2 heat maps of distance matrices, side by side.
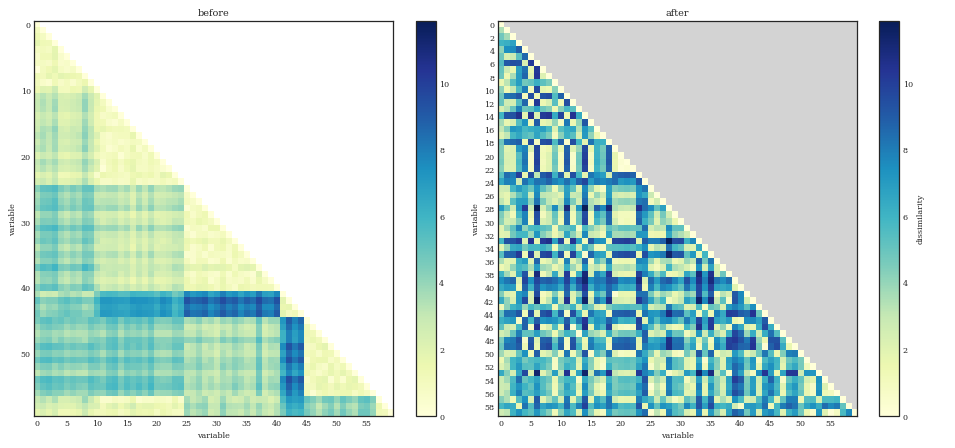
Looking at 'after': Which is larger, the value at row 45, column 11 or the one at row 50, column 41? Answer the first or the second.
the first
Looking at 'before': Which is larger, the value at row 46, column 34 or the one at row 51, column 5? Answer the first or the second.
the second
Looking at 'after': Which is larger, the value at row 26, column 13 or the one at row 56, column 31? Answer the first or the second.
the first
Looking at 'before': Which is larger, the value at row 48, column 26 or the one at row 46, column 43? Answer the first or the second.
the second
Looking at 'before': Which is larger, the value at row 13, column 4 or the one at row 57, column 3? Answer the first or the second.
the second
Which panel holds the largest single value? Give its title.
after
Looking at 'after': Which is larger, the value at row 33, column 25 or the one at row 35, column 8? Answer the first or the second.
the second
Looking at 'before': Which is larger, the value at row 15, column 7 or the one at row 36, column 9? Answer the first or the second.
the second
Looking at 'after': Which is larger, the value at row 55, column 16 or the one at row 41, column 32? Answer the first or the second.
the second
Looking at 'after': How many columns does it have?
60
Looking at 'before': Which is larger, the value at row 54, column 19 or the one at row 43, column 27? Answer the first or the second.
the second
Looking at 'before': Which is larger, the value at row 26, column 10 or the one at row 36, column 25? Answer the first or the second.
the first
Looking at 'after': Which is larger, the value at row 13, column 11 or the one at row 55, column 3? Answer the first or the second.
the second
